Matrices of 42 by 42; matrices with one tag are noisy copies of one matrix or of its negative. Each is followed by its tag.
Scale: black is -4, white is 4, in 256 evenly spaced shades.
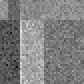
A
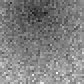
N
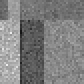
A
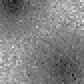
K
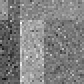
A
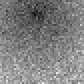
N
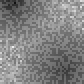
K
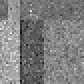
A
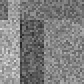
A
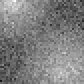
K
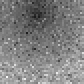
N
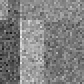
A
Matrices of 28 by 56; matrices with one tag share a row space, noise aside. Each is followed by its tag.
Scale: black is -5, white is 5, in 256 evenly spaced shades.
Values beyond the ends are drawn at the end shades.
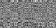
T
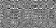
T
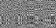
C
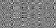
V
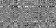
T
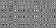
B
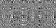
V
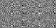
V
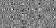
V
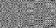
C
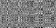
C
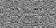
T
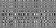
B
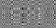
V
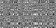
T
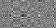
V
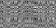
T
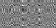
V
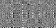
V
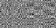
C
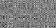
B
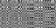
C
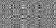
V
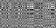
C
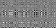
B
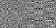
C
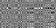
C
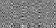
V
